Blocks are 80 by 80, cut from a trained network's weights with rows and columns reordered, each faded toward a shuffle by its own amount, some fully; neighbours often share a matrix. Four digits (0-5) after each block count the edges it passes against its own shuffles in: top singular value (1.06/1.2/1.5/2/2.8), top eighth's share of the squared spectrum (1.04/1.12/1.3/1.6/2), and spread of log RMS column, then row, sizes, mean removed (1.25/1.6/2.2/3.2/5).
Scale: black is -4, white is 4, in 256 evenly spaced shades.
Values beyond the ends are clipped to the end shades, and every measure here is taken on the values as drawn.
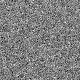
0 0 0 0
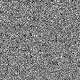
2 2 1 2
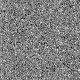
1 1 0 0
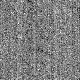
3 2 0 1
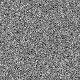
1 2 0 0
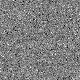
0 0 0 0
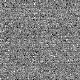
2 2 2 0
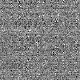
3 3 3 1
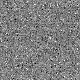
1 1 1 0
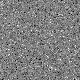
0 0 0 0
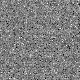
1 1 1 0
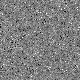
0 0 0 0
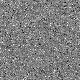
0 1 0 0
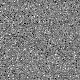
1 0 0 0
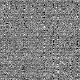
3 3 3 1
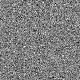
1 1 0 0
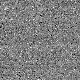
1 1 1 0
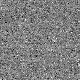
0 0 0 0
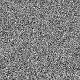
2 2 1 0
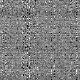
3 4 3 1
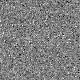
1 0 0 0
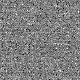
2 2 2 0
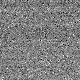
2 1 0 0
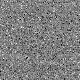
1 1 0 0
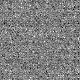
2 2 2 0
